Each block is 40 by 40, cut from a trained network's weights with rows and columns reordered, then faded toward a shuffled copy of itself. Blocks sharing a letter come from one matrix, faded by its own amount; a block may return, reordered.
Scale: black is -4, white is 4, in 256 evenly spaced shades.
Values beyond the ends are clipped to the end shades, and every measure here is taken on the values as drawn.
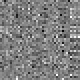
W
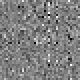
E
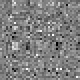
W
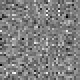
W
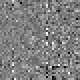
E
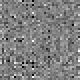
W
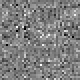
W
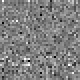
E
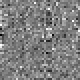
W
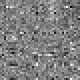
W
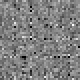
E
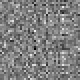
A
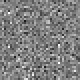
A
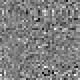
W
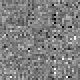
E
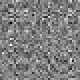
A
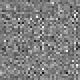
W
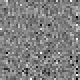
E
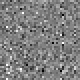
E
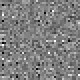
E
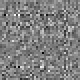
A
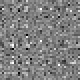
W
